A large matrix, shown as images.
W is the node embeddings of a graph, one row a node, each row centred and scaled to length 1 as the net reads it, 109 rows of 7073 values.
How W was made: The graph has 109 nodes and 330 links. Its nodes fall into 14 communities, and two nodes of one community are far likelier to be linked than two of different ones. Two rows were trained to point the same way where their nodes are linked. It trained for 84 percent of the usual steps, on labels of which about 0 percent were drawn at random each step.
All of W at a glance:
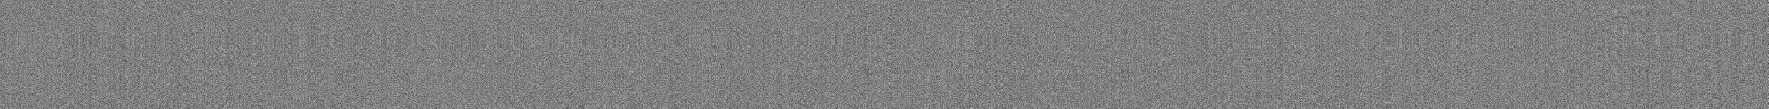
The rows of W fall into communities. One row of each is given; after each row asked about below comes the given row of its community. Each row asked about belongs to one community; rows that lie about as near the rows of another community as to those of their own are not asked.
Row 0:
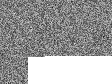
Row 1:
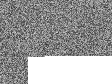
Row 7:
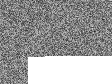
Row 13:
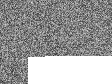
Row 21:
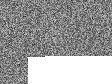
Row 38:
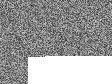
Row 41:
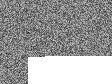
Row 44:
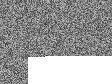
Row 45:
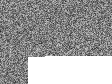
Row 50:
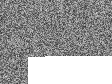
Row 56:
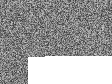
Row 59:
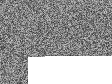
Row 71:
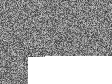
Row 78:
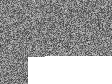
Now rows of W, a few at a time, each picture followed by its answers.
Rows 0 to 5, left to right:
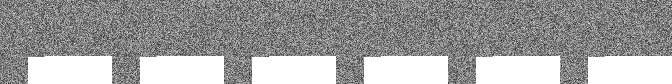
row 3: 78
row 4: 13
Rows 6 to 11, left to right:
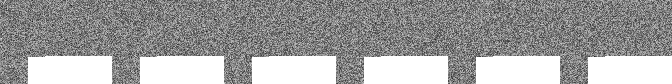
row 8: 59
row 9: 0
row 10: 71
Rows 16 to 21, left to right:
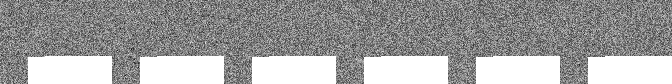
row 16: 7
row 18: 44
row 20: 38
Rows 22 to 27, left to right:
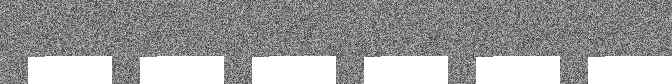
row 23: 45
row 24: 59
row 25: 0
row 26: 21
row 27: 59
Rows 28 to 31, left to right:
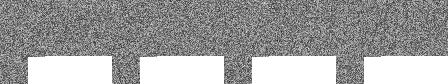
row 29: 45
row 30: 71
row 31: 21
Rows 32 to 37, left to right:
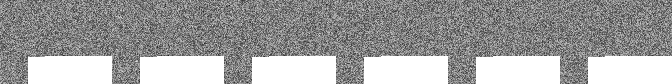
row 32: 1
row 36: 44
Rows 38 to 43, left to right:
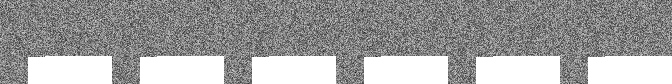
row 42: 44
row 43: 38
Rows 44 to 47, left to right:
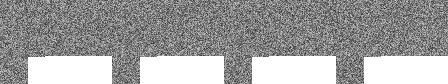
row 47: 45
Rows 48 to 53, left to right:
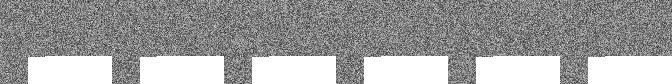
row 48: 56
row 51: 21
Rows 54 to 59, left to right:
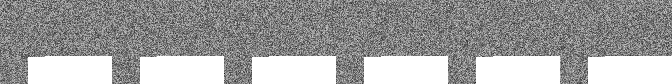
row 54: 41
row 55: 78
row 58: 13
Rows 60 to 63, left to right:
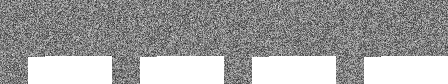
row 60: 56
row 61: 45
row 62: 0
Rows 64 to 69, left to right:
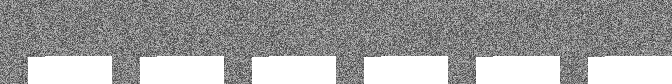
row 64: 78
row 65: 38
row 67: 1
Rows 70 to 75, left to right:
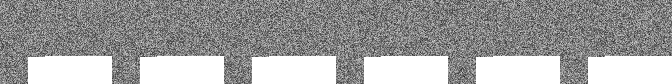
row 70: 1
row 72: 45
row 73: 13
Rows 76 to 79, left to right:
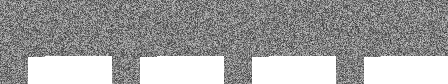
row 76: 41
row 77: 50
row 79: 41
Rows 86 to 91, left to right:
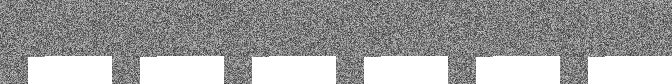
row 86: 1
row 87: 41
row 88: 0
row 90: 78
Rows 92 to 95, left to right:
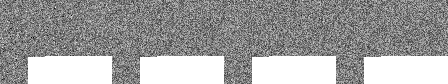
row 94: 21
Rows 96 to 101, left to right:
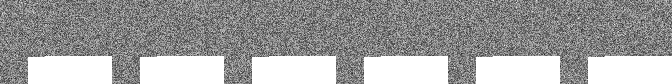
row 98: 59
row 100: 41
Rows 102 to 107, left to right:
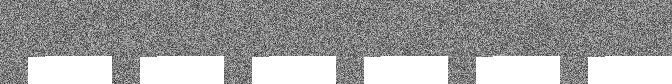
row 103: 50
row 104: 44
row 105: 13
